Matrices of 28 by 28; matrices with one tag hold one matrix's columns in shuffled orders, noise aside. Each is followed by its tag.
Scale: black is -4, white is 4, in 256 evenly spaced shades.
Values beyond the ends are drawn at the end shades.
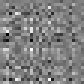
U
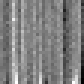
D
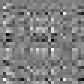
U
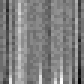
D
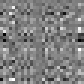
U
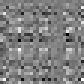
U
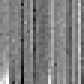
D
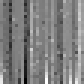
D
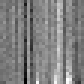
D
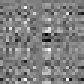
U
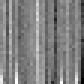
D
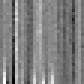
D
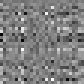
U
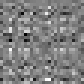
U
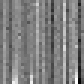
D
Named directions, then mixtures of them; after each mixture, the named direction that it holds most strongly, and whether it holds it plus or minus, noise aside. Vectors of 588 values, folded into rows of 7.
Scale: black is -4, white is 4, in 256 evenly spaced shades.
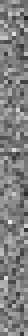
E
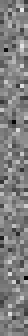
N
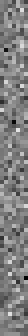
N, plus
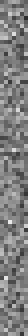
E, plus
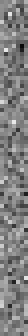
N, minus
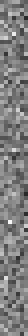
E, plus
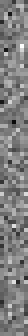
N, plus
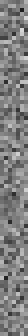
E, minus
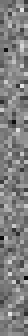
N, plus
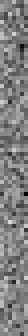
E, plus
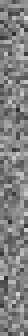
E, minus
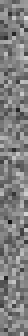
E, minus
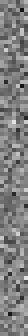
N, minus
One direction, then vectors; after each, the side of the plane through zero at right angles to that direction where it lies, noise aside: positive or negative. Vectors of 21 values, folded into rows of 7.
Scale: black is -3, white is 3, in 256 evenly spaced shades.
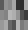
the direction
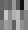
positive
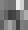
negative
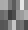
negative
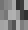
positive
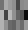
positive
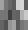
negative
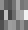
negative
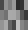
positive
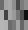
positive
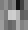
positive
